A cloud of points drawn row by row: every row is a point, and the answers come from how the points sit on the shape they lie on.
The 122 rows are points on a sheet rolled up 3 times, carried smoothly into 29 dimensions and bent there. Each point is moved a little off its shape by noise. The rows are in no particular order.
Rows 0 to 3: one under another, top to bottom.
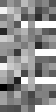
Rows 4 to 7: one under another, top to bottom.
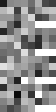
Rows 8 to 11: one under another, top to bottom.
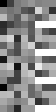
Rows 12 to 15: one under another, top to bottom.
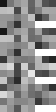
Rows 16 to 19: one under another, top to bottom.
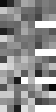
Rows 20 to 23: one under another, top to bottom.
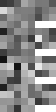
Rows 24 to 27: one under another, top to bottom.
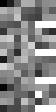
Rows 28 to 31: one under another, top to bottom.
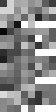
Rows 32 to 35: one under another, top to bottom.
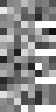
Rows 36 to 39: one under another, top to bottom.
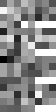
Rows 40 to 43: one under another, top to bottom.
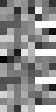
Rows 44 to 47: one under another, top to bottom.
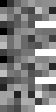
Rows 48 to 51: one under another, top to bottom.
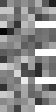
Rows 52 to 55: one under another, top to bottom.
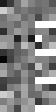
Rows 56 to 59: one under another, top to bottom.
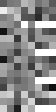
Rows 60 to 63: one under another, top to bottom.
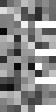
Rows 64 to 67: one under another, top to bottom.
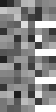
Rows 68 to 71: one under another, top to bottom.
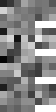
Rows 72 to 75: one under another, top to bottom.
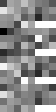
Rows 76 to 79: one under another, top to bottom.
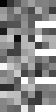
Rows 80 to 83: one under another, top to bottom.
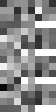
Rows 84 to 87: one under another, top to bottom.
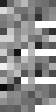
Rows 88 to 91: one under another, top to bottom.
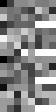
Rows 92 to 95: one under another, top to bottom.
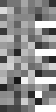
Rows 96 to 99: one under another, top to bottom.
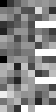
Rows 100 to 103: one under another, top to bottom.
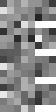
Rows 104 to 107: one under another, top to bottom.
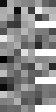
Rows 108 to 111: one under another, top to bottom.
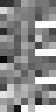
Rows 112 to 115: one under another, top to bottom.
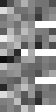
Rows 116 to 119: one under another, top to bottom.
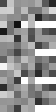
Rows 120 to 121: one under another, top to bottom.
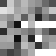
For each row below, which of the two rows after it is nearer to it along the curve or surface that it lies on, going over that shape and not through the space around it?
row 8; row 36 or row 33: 33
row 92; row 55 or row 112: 55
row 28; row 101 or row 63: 63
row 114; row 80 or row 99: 80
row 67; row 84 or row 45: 45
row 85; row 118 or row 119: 118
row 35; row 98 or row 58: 98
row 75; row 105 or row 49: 49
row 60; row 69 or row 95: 69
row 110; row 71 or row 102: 102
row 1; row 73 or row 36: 36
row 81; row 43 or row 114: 43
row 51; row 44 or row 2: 2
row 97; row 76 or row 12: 12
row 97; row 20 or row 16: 16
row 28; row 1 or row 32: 32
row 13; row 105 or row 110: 110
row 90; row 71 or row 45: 45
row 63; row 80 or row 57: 80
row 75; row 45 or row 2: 45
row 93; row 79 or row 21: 21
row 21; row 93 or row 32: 93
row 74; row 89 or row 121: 89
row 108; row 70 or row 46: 70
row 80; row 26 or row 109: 109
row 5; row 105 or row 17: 105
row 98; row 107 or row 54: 54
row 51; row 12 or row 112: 12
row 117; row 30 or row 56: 30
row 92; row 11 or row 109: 11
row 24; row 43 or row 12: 43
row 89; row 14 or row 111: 111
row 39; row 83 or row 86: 83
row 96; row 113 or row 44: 44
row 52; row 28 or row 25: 25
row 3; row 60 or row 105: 60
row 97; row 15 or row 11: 11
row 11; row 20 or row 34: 20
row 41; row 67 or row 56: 56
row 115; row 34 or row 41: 41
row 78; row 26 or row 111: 111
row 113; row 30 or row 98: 98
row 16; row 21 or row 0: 21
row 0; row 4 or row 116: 116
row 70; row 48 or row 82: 82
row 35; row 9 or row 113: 113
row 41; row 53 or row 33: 33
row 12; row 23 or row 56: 23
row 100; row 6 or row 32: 32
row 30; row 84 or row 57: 57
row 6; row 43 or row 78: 78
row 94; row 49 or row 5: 5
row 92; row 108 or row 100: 108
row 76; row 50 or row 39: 39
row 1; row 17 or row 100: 17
